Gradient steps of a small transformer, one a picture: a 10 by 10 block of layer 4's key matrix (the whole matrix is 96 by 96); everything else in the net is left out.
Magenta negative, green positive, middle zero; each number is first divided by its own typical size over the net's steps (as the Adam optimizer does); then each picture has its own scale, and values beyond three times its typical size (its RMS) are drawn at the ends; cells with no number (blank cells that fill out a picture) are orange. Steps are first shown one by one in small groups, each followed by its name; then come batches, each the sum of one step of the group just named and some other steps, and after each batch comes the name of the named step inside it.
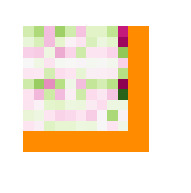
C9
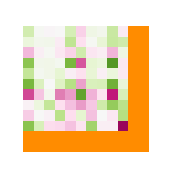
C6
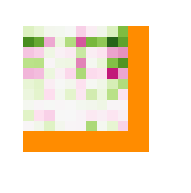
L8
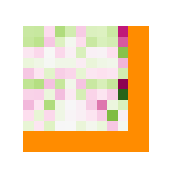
C9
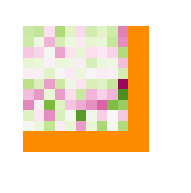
C9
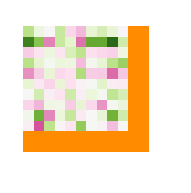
L8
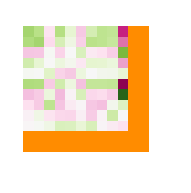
C9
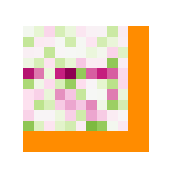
C6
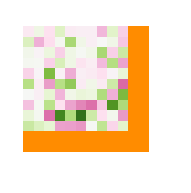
C6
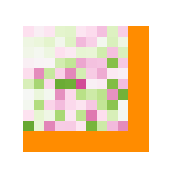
C6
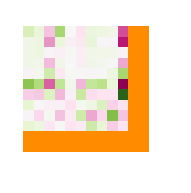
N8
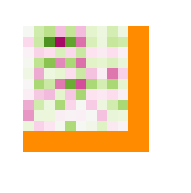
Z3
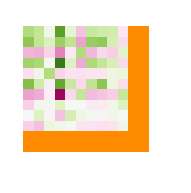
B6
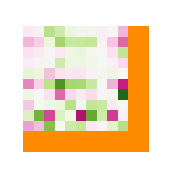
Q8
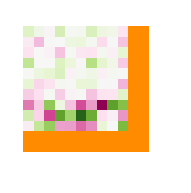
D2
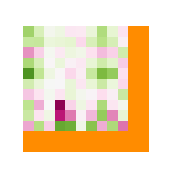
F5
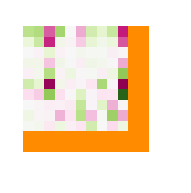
N8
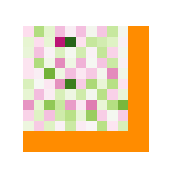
Z3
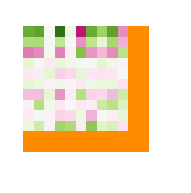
F5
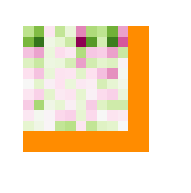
Z3
